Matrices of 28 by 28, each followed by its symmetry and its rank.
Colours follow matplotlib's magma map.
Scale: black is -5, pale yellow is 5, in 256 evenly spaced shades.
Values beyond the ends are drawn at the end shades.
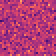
antisymmetric, full rank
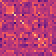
symmetric, rank five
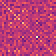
symmetric, rank five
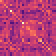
symmetric, rank five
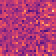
neither, rank five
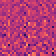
neither, rank five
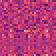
neither, rank five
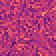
antisymmetric, full rank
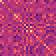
symmetric, rank five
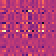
neither, rank two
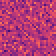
antisymmetric, full rank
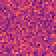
antisymmetric, full rank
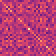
symmetric, rank five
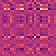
neither, rank two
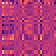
neither, rank two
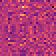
neither, rank five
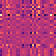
neither, rank two
